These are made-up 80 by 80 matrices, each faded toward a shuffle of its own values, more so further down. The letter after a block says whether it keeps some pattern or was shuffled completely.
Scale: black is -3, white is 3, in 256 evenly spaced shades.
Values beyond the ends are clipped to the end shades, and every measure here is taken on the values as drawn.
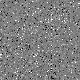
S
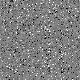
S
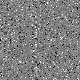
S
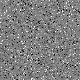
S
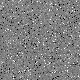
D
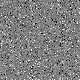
S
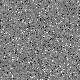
D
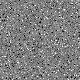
S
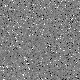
D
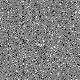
S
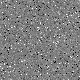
D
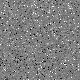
D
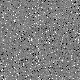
S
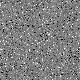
D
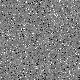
D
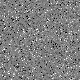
S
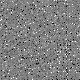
S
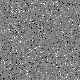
S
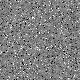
D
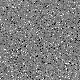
D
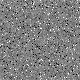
D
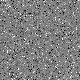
D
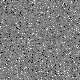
D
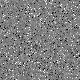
D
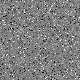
S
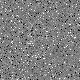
D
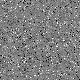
S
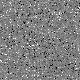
S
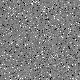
D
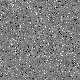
D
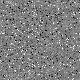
S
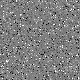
S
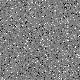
S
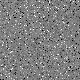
S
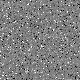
D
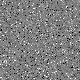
S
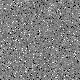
D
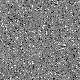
S
